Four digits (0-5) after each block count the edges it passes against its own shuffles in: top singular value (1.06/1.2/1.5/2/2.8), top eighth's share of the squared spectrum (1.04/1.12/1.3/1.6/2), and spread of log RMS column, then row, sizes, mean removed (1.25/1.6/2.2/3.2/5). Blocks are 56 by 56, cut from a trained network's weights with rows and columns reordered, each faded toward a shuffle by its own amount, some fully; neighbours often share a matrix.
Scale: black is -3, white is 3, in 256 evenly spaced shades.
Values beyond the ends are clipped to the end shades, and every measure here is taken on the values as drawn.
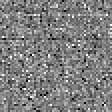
1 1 0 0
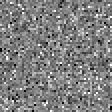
0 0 0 0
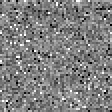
1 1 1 0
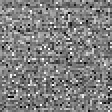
2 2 1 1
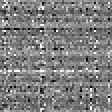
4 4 3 2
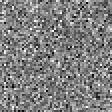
0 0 0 0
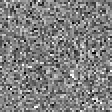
2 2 0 0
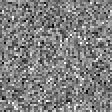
1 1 0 0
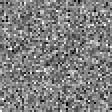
0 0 0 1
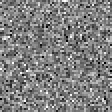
1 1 0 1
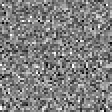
2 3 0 1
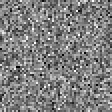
0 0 0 0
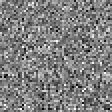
3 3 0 2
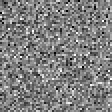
1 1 0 0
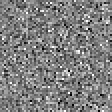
0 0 1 0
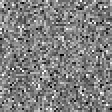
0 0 0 0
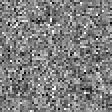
2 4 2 2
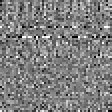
3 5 1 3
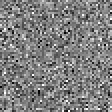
2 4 2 1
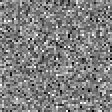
0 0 0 0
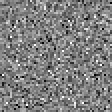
0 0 0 0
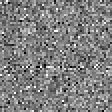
2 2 0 1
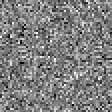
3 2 1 1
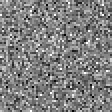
0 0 0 0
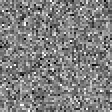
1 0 0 0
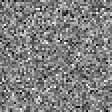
1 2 0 0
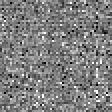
2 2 2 0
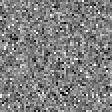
1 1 0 0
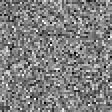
1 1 0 0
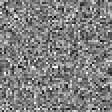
3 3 0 1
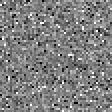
0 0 0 0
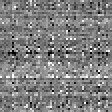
3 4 3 2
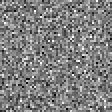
1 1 0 0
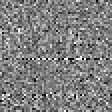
3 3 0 2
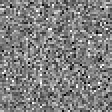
1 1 0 0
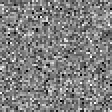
1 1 0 0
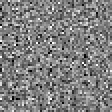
3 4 2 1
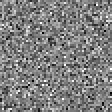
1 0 0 0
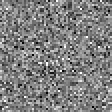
1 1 0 0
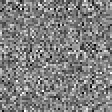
3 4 1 2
